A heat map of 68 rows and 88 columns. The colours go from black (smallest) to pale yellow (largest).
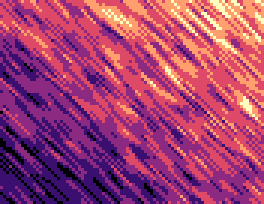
There is an overall slope up to the top right. The ninth with the highest average is the top right. The bottom left is the ninth with the lowest average. No single row or column stands out from its neighbours. Overall the values sit about 50% of the way up the scale.
